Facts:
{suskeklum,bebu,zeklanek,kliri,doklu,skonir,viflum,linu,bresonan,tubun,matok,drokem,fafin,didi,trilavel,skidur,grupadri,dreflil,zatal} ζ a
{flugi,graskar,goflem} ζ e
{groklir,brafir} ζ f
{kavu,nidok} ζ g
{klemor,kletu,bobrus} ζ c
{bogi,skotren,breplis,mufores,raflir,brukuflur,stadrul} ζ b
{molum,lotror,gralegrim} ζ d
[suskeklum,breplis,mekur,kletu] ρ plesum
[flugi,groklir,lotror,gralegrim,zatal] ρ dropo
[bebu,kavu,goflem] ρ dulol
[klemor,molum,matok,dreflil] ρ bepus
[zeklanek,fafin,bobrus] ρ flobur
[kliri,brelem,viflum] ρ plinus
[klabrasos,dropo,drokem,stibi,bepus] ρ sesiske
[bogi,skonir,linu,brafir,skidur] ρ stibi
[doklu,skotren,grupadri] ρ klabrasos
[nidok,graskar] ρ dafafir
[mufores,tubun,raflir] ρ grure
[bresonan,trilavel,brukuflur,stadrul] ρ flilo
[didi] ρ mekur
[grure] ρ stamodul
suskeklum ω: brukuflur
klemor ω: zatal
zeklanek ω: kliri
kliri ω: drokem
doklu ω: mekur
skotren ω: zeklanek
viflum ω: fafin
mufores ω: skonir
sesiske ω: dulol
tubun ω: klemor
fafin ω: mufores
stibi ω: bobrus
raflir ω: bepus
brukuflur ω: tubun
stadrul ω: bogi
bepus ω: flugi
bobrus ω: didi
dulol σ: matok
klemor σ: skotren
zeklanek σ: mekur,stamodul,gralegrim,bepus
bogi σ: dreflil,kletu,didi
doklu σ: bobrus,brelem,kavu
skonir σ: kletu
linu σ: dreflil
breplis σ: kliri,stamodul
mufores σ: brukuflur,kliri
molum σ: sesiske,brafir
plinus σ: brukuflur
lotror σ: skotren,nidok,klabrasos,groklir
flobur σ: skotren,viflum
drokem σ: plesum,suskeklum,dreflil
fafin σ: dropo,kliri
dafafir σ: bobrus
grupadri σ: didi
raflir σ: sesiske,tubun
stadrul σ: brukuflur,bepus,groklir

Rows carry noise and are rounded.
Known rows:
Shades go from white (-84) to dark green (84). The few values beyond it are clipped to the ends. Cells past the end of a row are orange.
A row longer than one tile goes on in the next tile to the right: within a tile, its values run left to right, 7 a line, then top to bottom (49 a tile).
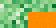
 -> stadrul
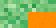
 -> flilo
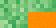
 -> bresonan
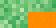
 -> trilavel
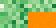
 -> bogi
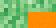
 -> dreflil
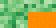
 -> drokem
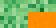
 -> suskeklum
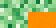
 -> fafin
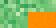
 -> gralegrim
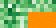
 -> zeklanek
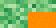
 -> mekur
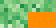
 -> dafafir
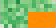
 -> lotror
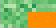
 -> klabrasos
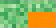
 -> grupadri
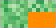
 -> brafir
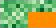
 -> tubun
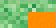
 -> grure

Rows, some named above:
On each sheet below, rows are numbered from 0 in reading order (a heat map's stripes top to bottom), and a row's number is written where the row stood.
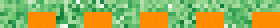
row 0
linu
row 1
bobrus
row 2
zatal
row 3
bogi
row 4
flobur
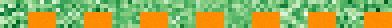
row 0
klemor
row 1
tubun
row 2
molum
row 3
zatal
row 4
brafir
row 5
mufores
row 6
brukuflur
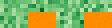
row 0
suskeklum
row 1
raflir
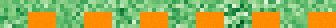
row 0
didi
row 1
breplis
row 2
skotren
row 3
sesiske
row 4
klemor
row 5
groklir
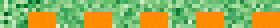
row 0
bepus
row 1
flobur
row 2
skonir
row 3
skotren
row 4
sesiske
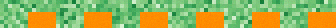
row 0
plinus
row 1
doklu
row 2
stibi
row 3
flugi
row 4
viflum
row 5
flugi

